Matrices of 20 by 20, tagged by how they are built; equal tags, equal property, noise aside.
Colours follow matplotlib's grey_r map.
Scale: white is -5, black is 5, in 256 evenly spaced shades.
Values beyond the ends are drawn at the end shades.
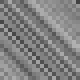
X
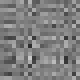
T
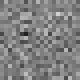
T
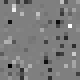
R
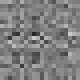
T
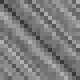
X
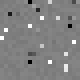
R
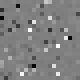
R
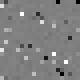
R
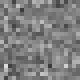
T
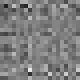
T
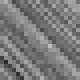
X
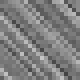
X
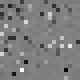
R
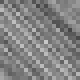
X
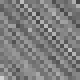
X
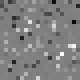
R
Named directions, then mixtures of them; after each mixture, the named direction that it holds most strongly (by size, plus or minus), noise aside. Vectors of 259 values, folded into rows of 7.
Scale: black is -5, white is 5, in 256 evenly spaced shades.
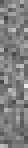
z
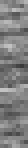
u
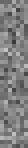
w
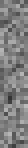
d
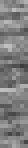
u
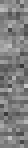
u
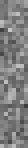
d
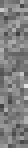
d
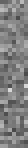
w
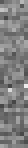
z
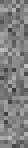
w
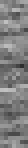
u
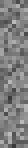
d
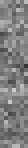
w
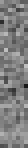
z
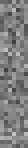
w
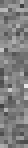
z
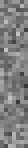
d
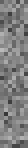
w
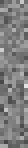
z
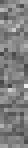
z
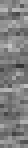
u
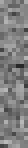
z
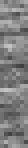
u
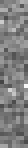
z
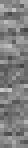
u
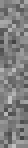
d
